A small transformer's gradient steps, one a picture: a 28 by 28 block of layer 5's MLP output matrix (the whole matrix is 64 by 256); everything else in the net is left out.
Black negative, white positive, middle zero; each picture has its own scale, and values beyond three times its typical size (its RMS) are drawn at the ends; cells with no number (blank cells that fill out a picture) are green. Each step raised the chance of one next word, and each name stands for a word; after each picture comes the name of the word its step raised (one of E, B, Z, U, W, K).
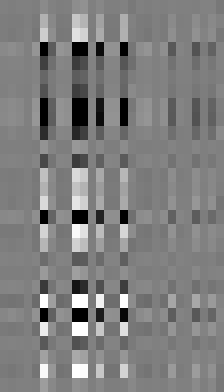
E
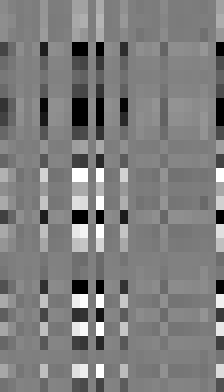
E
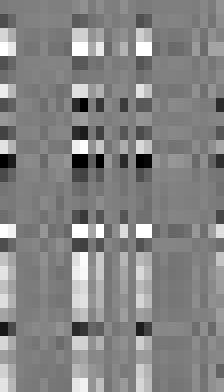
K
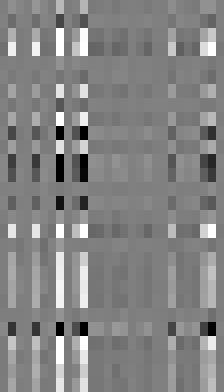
K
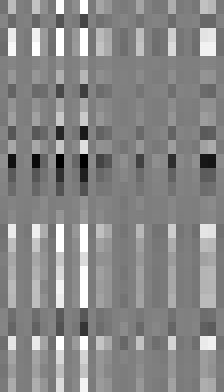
K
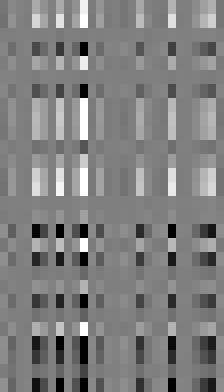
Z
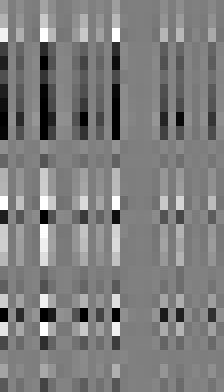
E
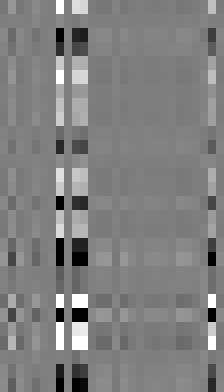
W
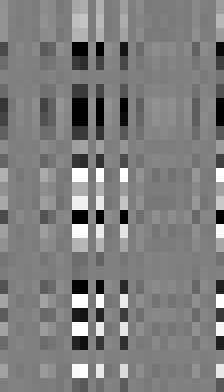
E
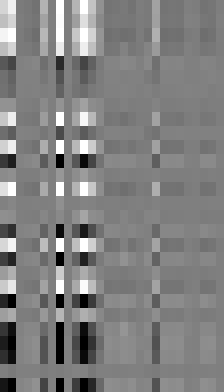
Z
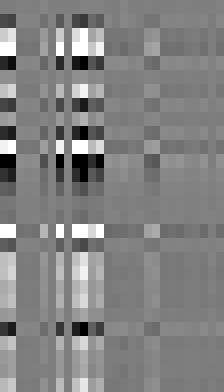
K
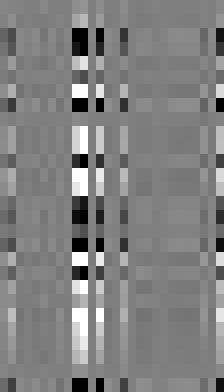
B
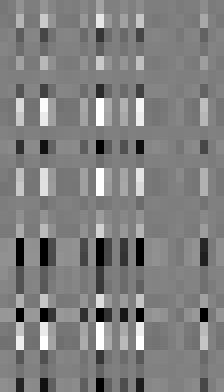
W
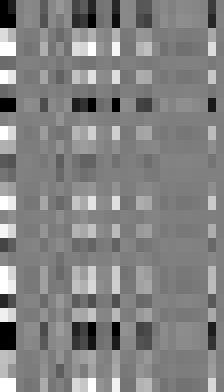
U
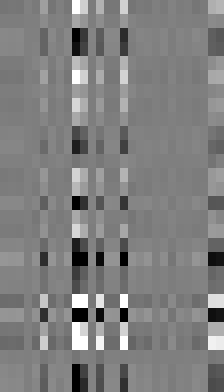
W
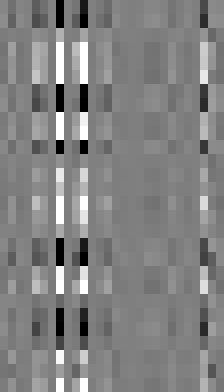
U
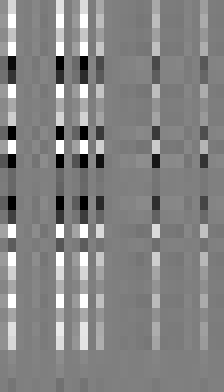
K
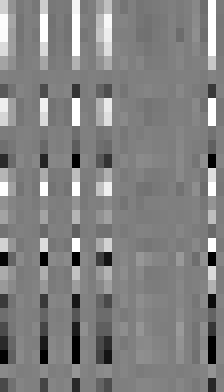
Z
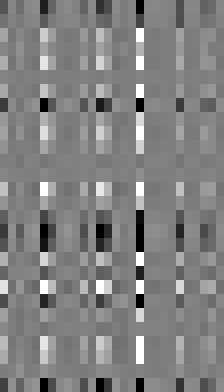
B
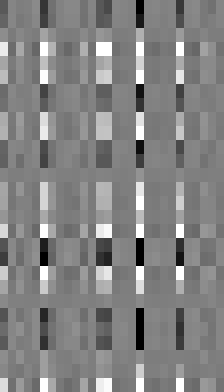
U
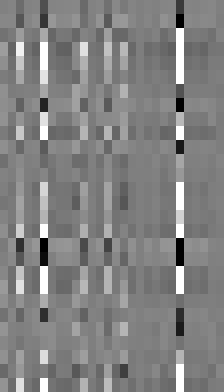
U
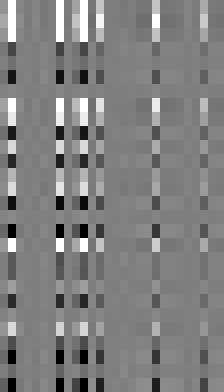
Z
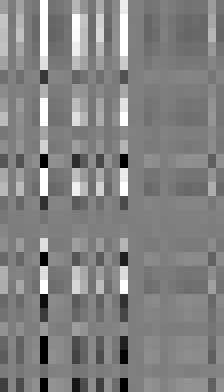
Z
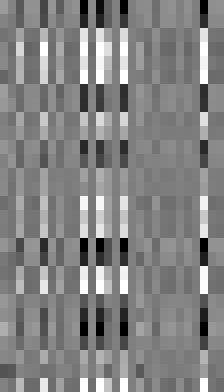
U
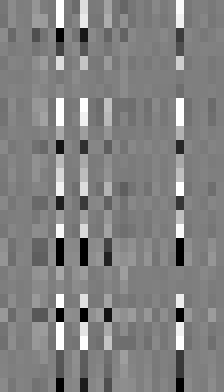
W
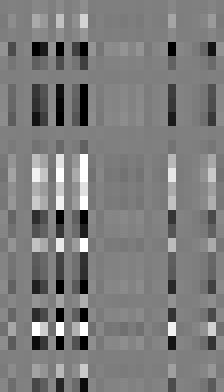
E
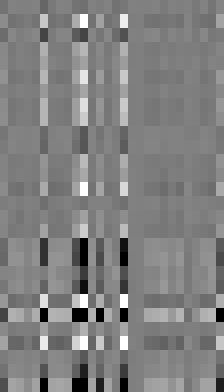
W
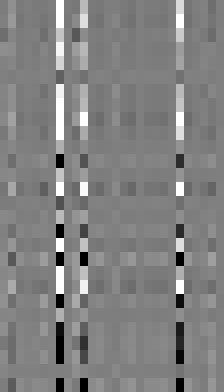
Z
